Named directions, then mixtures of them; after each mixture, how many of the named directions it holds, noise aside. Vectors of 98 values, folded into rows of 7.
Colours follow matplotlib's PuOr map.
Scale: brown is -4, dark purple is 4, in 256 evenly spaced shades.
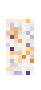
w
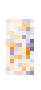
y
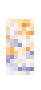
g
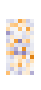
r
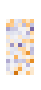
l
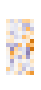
one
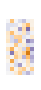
two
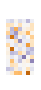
one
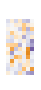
one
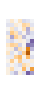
two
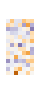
one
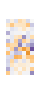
three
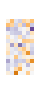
one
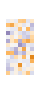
two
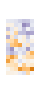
one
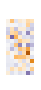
three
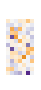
one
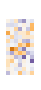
three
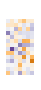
three
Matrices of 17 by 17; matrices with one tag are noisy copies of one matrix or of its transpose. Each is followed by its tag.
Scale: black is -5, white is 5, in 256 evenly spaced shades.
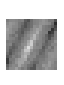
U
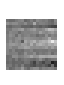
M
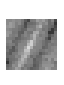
U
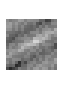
U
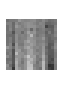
M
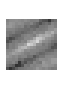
U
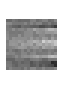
M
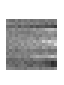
M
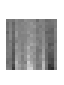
M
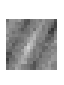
U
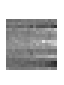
M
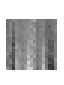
M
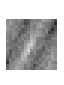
U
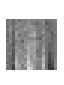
M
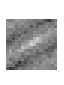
U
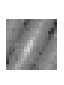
U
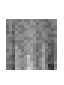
M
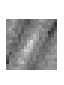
U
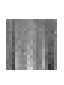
M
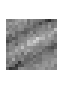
U
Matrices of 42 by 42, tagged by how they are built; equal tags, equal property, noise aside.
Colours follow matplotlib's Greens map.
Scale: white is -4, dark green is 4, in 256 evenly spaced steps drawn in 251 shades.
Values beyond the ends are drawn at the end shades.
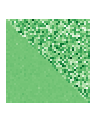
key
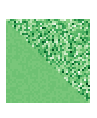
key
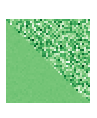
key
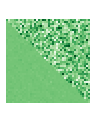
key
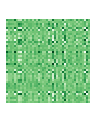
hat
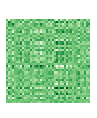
hat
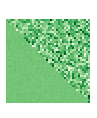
key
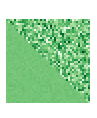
key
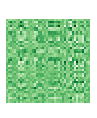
hat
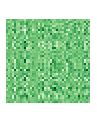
hat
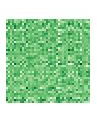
hat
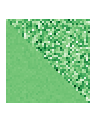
key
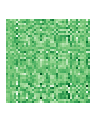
hat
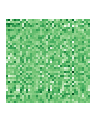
hat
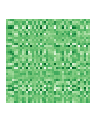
hat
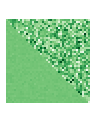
key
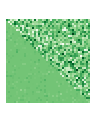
key
